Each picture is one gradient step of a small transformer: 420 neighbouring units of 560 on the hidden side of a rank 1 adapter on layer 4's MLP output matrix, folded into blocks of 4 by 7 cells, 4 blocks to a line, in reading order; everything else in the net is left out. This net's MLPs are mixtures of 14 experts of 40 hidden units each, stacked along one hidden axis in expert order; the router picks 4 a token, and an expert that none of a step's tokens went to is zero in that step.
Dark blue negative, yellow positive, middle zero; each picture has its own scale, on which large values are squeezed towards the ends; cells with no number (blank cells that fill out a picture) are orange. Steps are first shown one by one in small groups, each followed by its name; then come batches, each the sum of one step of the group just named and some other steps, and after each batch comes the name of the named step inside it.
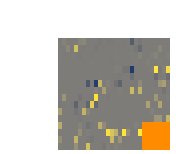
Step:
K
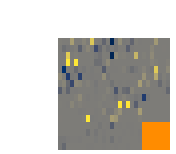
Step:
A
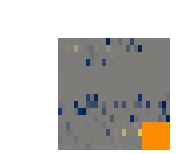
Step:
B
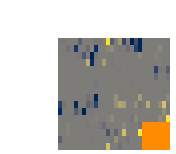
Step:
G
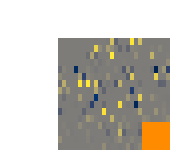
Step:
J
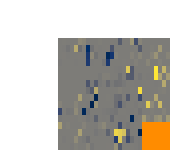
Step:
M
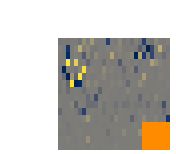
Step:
B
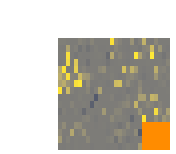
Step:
M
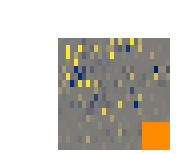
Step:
J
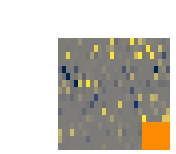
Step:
J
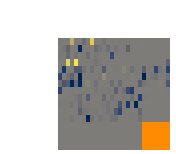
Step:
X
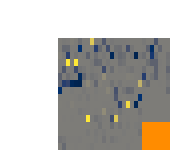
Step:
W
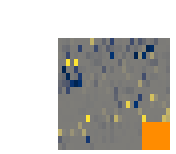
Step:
W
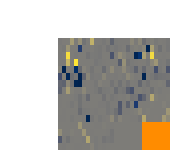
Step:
X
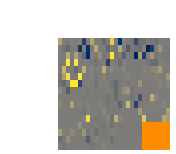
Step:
W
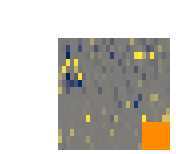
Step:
W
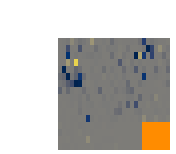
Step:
X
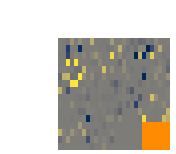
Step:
X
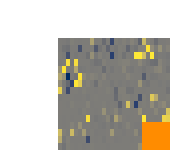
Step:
W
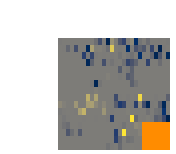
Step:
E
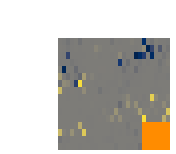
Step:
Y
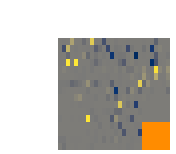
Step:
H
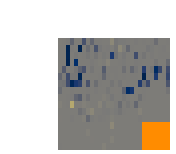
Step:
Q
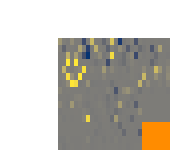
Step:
H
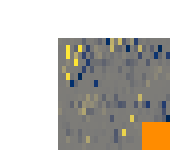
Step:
E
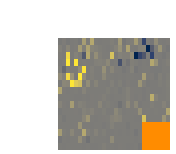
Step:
Y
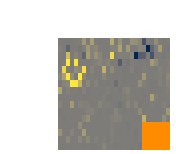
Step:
Y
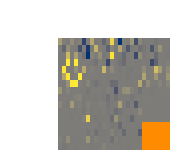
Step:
H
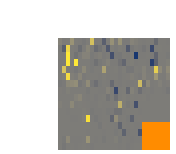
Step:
H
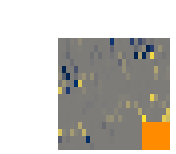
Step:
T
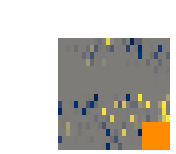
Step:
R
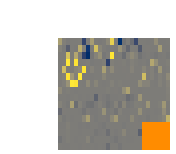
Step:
R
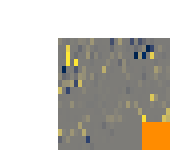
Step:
T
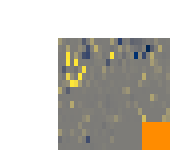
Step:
T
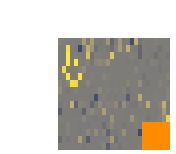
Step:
R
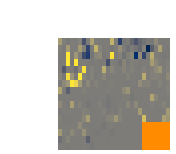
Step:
T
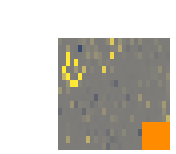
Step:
R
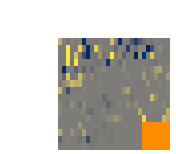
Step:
T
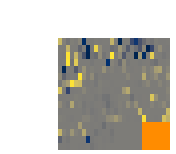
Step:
T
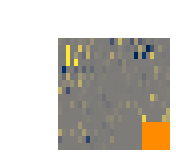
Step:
T
